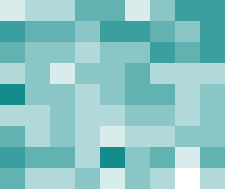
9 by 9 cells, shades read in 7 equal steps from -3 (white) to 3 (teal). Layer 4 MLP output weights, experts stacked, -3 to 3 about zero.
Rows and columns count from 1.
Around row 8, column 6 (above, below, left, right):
-1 0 3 1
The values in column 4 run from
-1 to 1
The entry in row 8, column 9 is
1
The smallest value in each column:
-2 -1 -2 -1 -2 -2 -1 -3 -1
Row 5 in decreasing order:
3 1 1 0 0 0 0 -1 -1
